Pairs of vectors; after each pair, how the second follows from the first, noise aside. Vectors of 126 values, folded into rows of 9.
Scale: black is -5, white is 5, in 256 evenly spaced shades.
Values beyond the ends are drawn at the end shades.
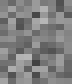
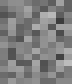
wrapped around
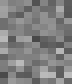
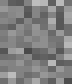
wrapped around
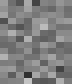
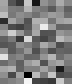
scaled up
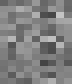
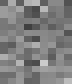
wrapped around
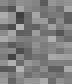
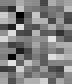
scaled up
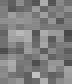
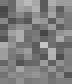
wrapped around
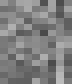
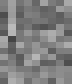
wrapped around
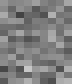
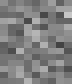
wrapped around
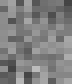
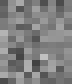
wrapped around
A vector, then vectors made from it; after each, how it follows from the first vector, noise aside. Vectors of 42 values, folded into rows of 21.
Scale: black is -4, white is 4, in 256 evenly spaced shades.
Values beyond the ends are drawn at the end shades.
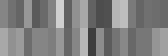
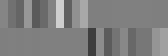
partly zeroed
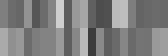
copied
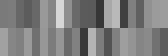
sign-scrambled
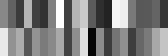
scaled up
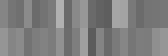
shrunk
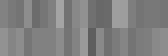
shrunk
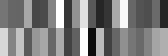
scaled up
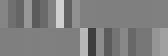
partly zeroed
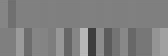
partly zeroed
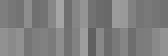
shrunk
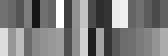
scaled up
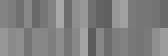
shrunk
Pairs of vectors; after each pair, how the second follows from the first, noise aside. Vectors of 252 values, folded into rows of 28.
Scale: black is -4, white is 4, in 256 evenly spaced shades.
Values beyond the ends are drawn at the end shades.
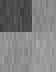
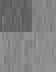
shrunk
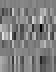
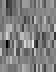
wrapped around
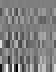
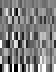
scaled up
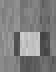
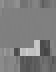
partly zeroed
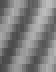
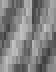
wrapped around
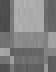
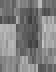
wrapped around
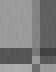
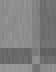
shrunk
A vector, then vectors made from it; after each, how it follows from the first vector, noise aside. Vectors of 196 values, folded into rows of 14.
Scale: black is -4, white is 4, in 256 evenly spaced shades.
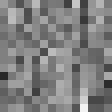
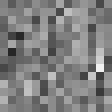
wrapped around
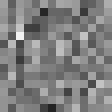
wrapped around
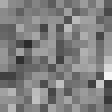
wrapped around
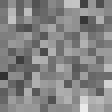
sign-scrambled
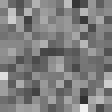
sign-scrambled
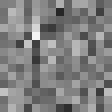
wrapped around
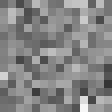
sign-scrambled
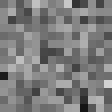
sign-scrambled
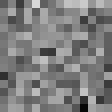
sign-scrambled
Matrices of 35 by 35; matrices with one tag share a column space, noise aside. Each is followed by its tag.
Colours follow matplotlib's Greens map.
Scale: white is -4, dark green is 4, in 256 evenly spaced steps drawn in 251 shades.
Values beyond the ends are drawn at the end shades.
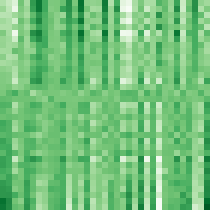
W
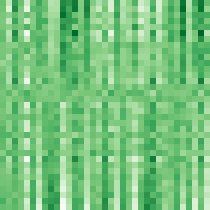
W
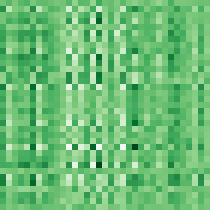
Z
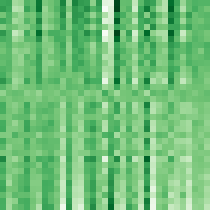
W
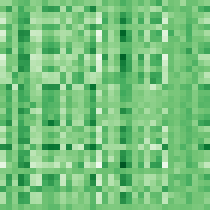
Z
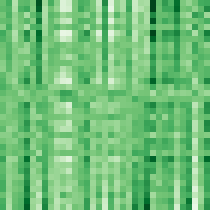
W
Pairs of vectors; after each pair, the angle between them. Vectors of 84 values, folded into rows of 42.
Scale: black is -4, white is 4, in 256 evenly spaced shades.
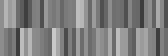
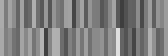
partly aligned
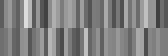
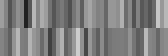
nearly opposite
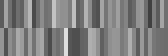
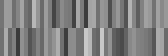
partly opposed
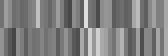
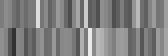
nearly parallel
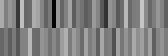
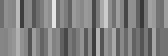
nearly opposite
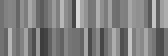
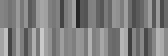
nearly opposite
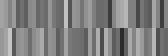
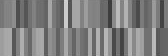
nearly parallel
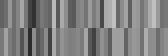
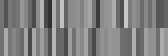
partly aligned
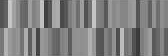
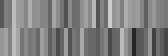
partly aligned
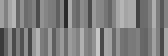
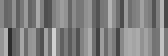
partly opposed
